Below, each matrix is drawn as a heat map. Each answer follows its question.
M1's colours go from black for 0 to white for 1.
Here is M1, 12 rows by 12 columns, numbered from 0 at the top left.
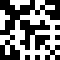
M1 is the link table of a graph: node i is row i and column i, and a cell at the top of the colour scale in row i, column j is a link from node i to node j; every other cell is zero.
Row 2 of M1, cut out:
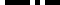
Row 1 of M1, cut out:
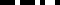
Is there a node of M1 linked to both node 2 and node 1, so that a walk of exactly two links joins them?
no
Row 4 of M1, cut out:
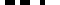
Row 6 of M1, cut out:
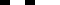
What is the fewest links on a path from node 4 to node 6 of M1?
1
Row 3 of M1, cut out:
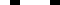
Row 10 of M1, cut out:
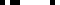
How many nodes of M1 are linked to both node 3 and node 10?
7
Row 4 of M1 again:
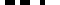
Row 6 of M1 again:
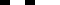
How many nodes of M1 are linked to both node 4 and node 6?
5
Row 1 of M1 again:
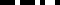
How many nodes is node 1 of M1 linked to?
4
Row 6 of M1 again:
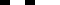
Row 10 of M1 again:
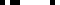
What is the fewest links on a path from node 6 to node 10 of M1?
1
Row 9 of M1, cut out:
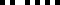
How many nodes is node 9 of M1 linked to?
6
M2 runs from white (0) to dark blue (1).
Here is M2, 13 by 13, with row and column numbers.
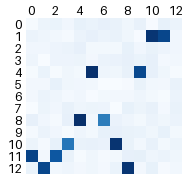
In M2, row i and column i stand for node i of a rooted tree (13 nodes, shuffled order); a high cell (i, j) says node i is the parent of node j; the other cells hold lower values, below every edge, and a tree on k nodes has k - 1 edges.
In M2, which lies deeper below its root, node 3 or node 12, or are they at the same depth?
node 3
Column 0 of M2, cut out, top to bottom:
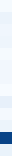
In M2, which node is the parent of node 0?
11
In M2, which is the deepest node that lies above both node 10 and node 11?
1
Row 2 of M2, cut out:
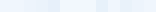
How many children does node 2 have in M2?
0
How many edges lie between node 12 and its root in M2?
0
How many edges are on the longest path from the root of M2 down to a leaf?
3
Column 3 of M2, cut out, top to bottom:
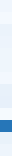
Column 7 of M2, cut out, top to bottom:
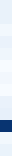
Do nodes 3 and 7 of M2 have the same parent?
yes
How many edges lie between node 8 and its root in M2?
1
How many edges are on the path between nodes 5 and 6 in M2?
3
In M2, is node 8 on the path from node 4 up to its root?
yes
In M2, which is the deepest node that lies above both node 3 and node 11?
1
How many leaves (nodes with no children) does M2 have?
7
